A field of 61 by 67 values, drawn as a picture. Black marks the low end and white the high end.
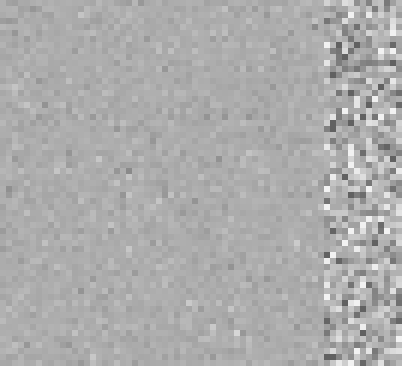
The left part is calmer, up to a seam about 80% of the way across. A few values lie far out on both sides of the bulk. Overall the values sit about 70% of the way up the scale. There is no overall slope.
